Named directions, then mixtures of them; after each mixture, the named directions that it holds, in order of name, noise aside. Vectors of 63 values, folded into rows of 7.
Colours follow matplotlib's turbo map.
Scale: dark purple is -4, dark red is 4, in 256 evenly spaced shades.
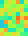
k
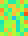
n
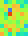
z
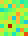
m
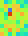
z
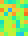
n, z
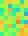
m, n, z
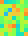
m, n, z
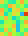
n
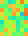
n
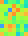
m, n, z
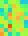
m, n, z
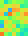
k, n, z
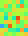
k, m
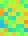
k, n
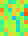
n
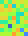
m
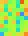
k, n, z
